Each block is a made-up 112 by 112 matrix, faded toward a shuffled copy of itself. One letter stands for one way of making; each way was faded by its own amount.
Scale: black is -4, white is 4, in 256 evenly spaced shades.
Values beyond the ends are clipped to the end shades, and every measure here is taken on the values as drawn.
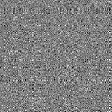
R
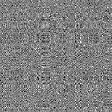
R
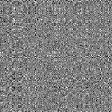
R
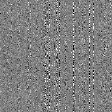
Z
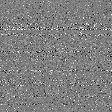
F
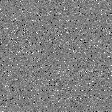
F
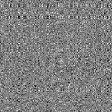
R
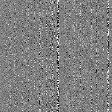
Z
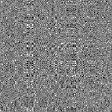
R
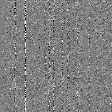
Z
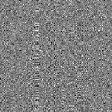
R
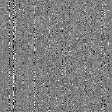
Z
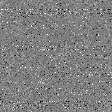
F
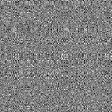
R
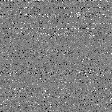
F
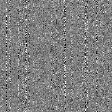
Z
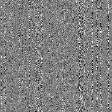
Z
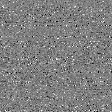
F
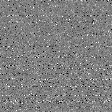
F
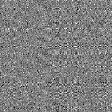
R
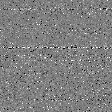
F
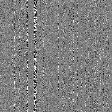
Z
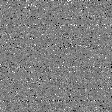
F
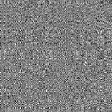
R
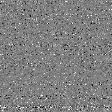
F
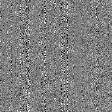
Z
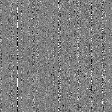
Z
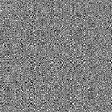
R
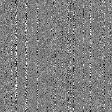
Z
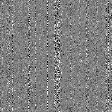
Z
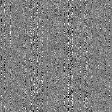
Z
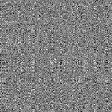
R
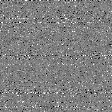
F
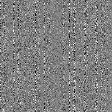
Z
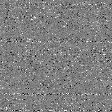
F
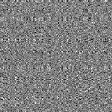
R
